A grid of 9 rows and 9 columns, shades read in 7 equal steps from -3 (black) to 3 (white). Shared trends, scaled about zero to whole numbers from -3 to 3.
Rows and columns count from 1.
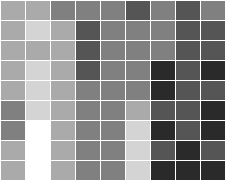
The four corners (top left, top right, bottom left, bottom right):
1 0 1 -2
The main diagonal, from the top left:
1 2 1 -1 0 1 -2 -2 -2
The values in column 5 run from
0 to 0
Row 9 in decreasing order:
3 2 1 1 0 0 -2 -2 -2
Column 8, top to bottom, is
-1 -1 -1 -1 -1 -1 -1 -2 -2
